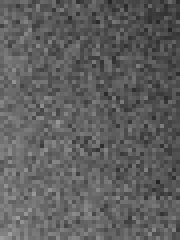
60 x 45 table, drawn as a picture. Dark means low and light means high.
Values rise toward the bottom left. The ninth with the highest average is the bottom left. The top right is the ninth with the lowest average. There are no regular stripes. The halves do not mirror each other.
